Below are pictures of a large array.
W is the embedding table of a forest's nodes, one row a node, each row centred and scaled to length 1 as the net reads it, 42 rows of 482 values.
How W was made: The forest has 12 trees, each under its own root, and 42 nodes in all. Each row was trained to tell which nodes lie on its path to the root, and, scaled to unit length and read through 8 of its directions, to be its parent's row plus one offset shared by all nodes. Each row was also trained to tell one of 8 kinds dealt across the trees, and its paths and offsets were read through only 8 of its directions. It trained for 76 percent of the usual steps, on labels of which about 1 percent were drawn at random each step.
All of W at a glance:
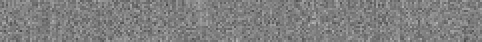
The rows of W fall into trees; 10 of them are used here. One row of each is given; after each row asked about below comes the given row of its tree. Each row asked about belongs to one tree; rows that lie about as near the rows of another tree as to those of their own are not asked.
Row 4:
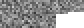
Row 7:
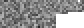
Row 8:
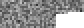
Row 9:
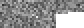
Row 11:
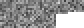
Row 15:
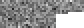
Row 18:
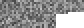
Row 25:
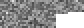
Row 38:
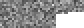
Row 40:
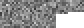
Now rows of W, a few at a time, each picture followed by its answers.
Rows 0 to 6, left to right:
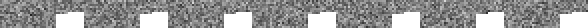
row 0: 9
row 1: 9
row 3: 7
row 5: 7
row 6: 9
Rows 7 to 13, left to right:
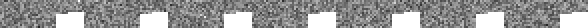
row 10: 38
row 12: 8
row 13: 25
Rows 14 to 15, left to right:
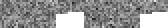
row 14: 4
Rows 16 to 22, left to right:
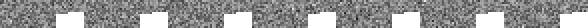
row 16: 25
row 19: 18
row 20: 15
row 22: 25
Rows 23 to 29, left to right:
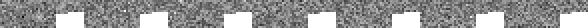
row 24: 8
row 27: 11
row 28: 38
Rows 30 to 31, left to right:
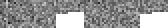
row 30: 15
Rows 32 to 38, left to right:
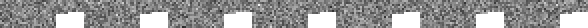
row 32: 18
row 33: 15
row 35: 40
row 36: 11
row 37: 8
